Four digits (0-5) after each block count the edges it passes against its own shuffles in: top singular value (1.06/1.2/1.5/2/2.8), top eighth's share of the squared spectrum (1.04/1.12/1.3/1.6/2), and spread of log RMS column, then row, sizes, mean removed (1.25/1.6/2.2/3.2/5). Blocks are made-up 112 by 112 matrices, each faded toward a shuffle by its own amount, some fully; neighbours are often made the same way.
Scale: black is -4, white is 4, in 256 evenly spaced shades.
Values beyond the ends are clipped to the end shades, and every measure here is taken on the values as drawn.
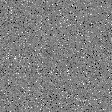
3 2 0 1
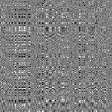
5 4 4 3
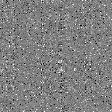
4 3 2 1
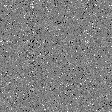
2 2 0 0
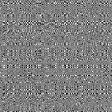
5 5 3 4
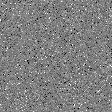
1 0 0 0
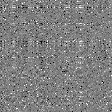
4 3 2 2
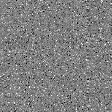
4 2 1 1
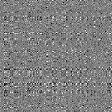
5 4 3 3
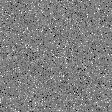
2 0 0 0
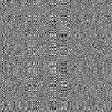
5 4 3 3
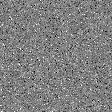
2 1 0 0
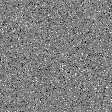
2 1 0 0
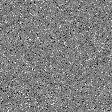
0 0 0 0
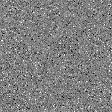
3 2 1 0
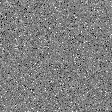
0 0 0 0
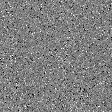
2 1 0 0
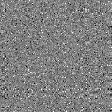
4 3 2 2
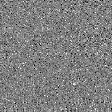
4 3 1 1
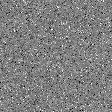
0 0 0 0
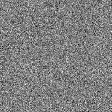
3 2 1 1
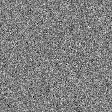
2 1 0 0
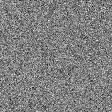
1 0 0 0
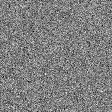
1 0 0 0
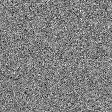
0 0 0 0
